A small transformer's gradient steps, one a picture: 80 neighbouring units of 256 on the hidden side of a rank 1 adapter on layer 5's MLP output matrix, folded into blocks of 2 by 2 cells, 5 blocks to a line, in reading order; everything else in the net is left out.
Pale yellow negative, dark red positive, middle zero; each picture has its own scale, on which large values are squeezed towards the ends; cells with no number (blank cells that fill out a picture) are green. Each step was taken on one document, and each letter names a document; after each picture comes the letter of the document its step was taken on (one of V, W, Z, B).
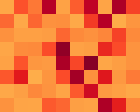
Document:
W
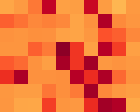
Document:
W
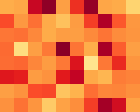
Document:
W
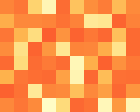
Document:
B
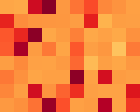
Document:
B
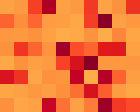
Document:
W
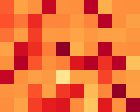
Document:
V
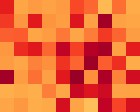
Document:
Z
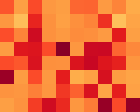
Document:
V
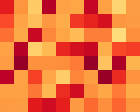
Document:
V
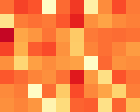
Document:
B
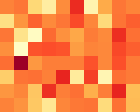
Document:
B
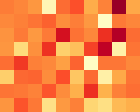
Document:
W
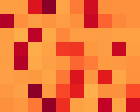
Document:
B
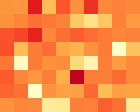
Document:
B
